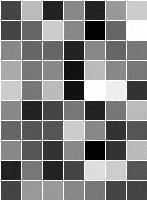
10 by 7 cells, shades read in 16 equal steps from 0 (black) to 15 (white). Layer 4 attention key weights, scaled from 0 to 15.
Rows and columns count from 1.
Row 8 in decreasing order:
11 8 8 5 3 3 0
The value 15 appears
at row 2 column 7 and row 5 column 5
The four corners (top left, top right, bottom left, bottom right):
4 12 4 4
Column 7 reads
12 15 7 7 3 11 5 11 5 4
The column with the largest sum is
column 7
